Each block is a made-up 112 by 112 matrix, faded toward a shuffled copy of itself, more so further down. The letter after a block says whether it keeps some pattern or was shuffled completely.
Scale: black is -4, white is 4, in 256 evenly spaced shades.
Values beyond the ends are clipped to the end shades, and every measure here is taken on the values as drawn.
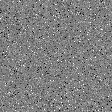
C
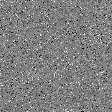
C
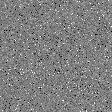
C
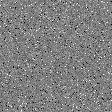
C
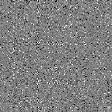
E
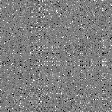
E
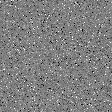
C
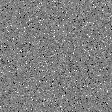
C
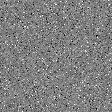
C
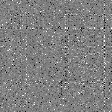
E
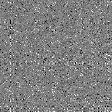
E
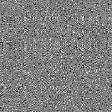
E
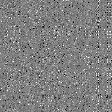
E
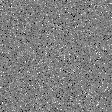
C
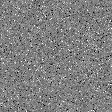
C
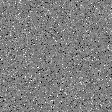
C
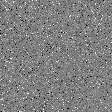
C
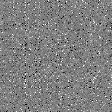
E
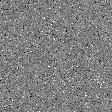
C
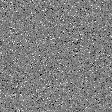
C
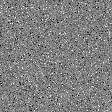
C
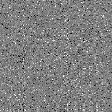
E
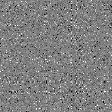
E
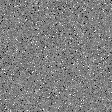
C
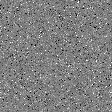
C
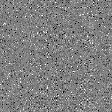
E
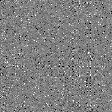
E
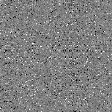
E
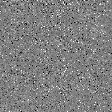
E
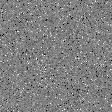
C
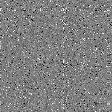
E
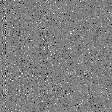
E
